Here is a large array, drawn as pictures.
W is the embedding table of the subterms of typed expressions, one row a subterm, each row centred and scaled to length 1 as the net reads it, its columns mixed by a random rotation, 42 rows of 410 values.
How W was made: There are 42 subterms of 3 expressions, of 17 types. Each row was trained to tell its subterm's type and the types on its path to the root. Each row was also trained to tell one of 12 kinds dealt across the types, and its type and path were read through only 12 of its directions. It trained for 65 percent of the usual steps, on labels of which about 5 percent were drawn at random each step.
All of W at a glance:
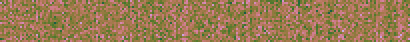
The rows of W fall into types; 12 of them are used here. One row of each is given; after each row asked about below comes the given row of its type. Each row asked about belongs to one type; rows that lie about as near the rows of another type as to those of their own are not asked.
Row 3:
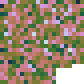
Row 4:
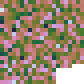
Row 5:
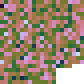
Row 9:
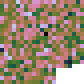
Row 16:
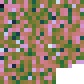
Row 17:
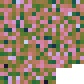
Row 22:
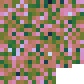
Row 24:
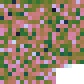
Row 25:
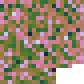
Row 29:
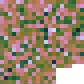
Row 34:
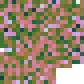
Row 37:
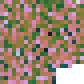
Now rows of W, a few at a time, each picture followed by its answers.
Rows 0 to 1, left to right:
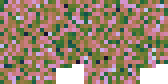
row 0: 34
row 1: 3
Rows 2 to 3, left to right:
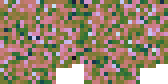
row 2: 17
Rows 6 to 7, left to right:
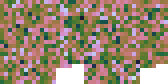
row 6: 17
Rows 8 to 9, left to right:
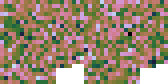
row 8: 37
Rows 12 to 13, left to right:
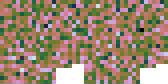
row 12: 17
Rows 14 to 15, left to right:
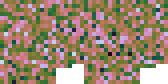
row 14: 9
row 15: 25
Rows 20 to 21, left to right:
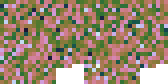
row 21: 4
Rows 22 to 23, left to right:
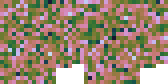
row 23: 37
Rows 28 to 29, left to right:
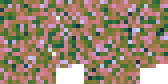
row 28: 34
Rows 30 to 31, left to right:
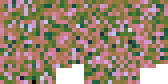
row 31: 24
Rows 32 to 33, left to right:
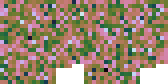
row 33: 25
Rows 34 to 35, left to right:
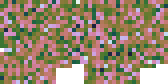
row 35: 25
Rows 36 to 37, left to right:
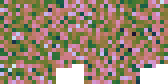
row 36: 4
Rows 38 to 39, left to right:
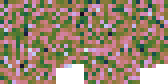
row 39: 34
